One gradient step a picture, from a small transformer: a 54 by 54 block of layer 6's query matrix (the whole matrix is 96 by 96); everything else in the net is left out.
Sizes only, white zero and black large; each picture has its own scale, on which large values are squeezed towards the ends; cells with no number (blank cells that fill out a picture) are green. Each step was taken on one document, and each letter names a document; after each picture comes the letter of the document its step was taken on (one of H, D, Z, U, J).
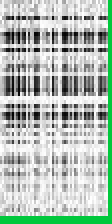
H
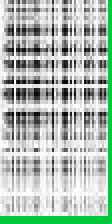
H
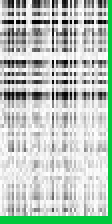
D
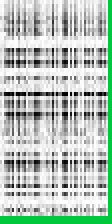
H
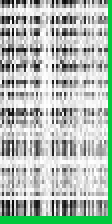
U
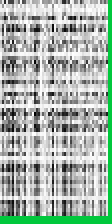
U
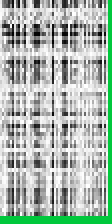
D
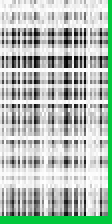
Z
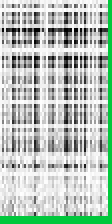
Z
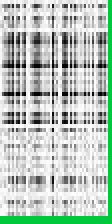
D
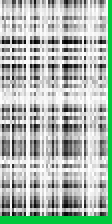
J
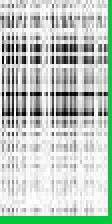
U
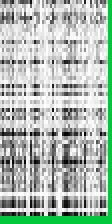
J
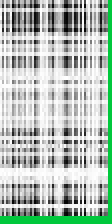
Z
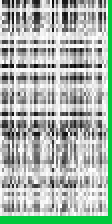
D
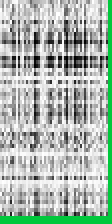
Z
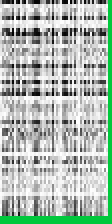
H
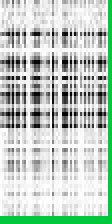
D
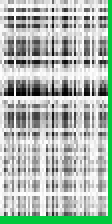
H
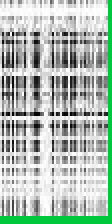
U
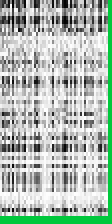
U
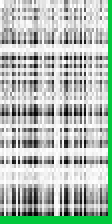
Z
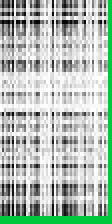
U
